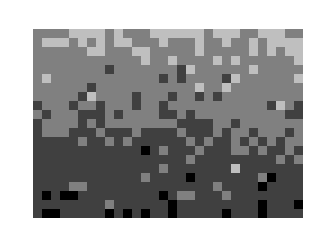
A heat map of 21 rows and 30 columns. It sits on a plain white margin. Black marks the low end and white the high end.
Slope: up to the top. Ninth with the highest average: top right. Stripes: none. Grain: fine.
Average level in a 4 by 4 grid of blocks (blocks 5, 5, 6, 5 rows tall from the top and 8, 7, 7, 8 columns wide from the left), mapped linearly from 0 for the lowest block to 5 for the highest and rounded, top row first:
5 4 5 5 | 3 3 3 4 | 1 1 1 2 | 0 0 0 0
